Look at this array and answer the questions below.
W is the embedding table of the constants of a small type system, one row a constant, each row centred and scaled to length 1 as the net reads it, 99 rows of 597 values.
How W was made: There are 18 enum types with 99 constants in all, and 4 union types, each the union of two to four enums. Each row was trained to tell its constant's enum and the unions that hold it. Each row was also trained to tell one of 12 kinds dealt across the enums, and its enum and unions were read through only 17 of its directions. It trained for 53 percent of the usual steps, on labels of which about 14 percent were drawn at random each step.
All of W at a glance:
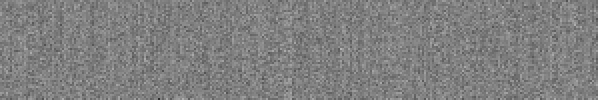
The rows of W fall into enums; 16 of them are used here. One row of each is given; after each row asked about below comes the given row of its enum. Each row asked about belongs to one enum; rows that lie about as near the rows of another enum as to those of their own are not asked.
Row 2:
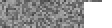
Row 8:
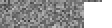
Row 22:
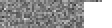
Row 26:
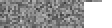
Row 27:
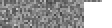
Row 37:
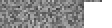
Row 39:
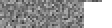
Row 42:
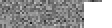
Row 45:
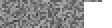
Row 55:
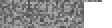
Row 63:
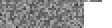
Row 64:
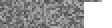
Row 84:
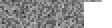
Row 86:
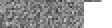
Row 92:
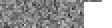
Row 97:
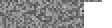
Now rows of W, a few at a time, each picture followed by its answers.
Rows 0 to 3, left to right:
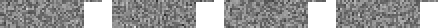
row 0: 97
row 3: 37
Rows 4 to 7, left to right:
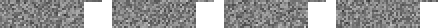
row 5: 55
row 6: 8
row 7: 2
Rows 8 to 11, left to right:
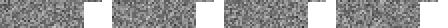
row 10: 86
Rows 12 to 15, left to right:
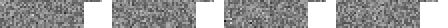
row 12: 2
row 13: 22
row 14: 27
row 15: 26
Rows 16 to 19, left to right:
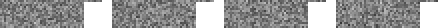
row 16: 55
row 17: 64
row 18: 2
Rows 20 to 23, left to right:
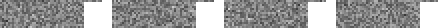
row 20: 2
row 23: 26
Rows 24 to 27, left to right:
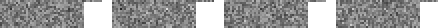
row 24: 8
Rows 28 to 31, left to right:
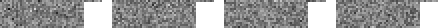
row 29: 27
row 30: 26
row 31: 64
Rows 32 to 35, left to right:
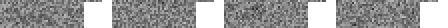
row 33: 2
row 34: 8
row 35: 55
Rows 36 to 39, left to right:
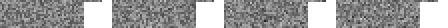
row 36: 2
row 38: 22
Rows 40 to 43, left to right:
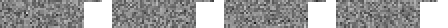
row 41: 97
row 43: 64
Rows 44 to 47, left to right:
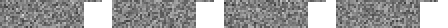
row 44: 55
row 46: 26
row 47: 55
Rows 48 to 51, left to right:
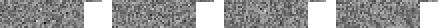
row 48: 37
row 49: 37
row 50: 64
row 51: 64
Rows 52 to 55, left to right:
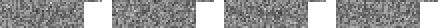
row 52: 22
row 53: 55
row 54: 37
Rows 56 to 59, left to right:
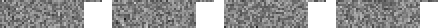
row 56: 37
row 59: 63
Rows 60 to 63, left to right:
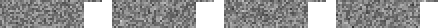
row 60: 55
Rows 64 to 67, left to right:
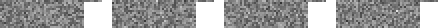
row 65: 97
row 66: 22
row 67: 37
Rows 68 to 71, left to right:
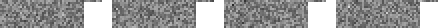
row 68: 22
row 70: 22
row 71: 97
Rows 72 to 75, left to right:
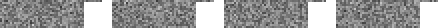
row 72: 37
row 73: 26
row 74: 63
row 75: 27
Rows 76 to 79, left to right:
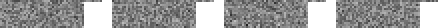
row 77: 64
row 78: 27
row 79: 97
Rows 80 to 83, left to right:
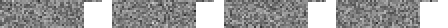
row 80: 26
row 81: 26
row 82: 27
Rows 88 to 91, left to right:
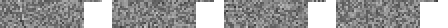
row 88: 42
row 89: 2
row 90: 8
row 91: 97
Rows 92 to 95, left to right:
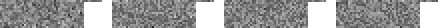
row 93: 22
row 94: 97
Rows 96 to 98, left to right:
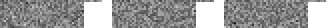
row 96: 64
